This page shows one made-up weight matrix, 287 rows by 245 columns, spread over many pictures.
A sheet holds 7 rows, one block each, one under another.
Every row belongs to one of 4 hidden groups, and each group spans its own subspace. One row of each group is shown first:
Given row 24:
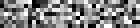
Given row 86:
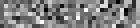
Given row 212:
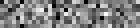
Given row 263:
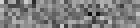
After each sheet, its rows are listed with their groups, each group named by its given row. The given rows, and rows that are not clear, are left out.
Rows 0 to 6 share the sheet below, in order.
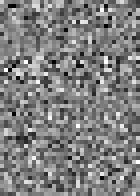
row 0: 24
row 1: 86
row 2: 263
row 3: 263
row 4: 263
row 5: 24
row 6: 86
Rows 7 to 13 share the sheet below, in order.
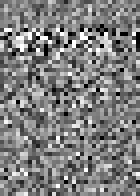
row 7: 86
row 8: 263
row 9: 24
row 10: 212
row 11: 86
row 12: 24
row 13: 212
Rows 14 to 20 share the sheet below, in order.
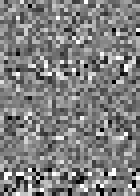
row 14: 212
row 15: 263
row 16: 86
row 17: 86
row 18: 263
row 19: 86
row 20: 263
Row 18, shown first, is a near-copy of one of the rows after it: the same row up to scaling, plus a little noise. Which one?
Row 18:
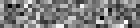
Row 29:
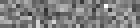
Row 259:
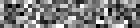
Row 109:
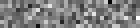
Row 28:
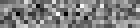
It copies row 259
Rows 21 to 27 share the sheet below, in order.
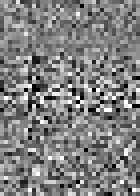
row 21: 86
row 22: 263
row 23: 24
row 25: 263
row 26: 86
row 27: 24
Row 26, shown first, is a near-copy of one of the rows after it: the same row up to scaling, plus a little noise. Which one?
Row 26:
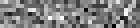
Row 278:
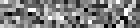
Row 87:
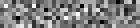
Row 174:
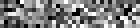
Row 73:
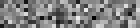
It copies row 278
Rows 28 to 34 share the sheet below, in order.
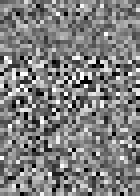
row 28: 263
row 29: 263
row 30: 212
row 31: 212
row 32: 263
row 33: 263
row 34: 212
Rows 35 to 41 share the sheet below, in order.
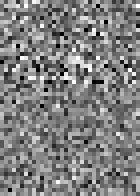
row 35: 212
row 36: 212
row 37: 86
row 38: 263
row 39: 263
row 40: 212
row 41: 263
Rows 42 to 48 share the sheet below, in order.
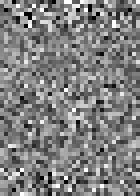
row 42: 86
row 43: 86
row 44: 212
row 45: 24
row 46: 86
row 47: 24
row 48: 212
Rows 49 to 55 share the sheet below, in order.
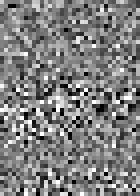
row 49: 24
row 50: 86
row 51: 263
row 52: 86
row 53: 263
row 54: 263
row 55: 263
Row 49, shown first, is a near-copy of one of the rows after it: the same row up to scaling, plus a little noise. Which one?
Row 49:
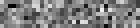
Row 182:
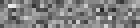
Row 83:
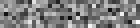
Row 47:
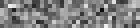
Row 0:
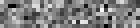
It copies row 0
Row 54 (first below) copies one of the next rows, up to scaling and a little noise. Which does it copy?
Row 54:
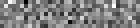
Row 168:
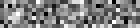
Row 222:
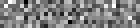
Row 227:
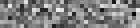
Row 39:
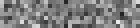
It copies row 222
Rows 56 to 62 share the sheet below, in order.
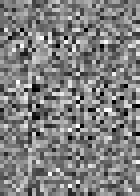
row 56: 24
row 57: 212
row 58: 24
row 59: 24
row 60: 24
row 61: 24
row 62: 24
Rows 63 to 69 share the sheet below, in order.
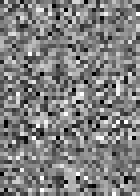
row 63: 212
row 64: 24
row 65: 86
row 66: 263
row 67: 86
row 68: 263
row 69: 86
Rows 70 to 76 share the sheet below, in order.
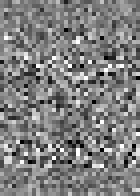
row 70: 86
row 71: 86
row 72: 24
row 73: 86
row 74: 24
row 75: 86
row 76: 24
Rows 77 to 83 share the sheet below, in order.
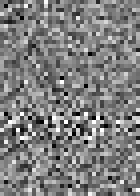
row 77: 263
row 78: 24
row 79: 263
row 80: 212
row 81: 212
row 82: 212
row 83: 24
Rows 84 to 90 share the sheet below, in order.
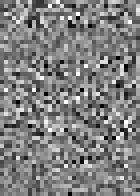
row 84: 24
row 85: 263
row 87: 86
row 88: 86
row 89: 212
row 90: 24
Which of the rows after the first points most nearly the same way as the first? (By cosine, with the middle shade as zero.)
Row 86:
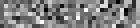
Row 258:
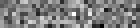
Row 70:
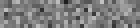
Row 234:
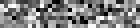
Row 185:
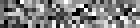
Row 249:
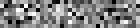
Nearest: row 185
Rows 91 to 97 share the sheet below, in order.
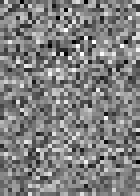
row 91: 212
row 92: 86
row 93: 86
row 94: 212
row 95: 24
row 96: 24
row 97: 263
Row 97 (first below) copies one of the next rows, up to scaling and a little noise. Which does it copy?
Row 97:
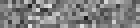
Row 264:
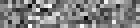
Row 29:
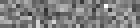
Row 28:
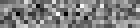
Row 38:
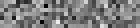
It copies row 264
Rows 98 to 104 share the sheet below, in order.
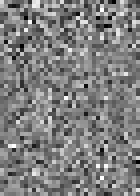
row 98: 24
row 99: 263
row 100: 263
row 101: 212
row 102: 212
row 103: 24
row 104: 24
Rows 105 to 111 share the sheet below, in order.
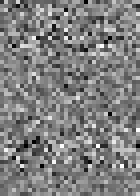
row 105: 212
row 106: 24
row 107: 24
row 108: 86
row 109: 263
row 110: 212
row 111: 212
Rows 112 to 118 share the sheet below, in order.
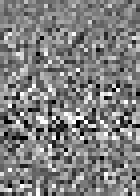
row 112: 86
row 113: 263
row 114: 24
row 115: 263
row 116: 86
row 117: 212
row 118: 263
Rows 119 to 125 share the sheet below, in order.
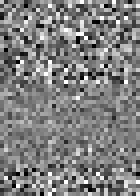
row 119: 263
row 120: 86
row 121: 212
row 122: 86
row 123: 263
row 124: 86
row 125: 212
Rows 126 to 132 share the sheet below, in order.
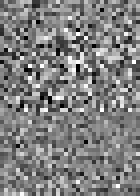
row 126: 24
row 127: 86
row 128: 86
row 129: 263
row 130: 263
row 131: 212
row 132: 86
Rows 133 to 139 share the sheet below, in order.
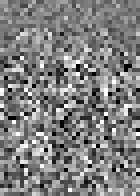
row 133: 263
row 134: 212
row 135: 86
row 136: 263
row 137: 24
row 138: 212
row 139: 263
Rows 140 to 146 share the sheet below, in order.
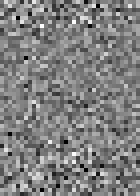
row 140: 212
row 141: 24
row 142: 263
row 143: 24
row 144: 263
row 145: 86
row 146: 212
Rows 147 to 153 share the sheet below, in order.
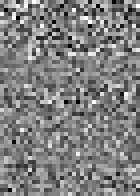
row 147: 212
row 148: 24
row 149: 24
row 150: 86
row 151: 263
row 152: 263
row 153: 263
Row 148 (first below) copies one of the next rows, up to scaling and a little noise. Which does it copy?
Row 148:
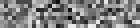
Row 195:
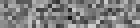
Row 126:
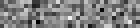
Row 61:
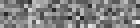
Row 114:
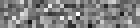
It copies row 195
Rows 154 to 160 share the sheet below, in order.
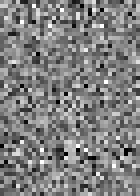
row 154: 86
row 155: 24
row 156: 24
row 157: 212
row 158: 86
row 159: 86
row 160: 212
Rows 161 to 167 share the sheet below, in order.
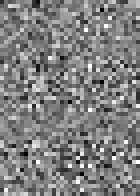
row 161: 24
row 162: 212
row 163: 86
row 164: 24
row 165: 24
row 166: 24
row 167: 86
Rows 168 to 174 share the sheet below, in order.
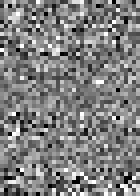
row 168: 263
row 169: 263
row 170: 86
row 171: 263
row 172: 263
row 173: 24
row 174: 86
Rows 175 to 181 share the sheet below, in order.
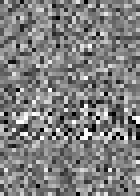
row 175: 212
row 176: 212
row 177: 24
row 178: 212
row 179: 212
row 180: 24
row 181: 263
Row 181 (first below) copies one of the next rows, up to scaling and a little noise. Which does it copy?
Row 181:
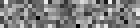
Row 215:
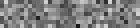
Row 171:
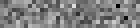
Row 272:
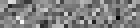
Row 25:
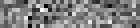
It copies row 215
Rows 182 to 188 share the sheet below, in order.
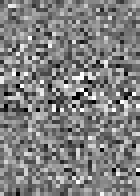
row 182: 24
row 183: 263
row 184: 212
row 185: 86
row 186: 24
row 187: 86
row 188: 263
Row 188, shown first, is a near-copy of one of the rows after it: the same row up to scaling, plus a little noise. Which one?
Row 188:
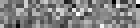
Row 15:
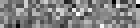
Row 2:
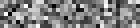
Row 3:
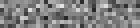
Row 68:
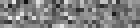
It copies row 15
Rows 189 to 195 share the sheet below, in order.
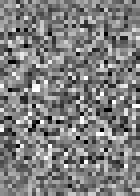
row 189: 212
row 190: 263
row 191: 24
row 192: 24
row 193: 263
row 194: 212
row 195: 24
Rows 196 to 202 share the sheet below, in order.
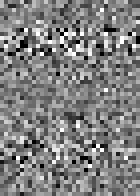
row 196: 24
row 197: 24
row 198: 212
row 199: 263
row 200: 86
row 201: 212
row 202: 212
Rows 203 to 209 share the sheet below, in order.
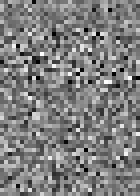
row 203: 263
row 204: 212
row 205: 24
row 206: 86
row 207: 24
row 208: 86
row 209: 212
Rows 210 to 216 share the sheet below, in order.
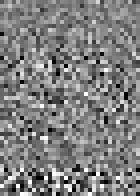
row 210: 263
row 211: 86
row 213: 86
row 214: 263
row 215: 263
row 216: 212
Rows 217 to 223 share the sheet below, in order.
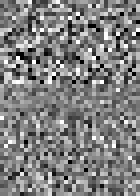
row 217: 24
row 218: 263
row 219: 86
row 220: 263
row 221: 86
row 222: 263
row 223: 212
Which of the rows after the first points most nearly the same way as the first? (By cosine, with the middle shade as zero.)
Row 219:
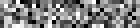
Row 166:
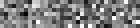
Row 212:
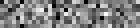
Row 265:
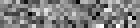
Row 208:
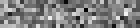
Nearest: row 265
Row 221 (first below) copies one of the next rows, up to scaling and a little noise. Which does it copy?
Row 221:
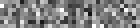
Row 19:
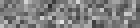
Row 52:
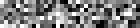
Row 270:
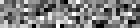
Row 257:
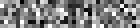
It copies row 257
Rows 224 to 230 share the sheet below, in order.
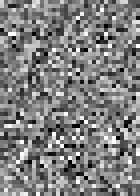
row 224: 24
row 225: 24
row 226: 24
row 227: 263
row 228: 86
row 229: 24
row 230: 86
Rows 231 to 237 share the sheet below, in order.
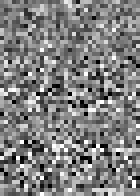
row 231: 86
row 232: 263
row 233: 263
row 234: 24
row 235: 212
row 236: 212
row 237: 263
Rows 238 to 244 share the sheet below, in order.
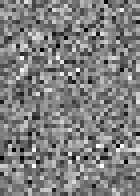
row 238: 24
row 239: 212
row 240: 24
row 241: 263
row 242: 24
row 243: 263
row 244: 86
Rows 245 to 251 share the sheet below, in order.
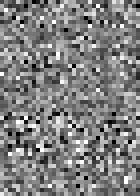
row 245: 212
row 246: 86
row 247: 263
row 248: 212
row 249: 263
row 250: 263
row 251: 86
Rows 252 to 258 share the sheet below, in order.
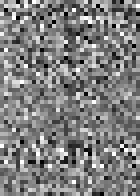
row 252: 212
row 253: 86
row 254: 86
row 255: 86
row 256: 212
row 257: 86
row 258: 86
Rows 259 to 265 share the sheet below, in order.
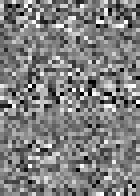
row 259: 263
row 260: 86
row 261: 24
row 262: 263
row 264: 263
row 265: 86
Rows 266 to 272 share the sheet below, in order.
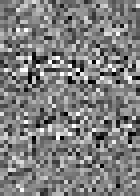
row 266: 212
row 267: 263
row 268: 24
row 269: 212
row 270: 86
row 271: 263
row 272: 263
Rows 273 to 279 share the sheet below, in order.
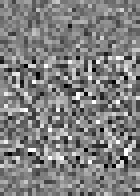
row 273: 24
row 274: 24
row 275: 86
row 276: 86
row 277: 263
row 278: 86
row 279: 24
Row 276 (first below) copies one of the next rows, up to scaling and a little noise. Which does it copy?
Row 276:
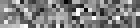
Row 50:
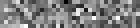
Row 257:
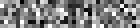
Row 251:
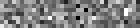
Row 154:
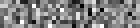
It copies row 50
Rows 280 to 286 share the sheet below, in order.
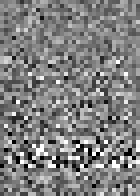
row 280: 24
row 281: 263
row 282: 263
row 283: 212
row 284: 263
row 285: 86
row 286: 86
